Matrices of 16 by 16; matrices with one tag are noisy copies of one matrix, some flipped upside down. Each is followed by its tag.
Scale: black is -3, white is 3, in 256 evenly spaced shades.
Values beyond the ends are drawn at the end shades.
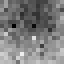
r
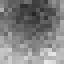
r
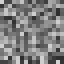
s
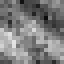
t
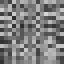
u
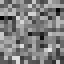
s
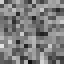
s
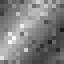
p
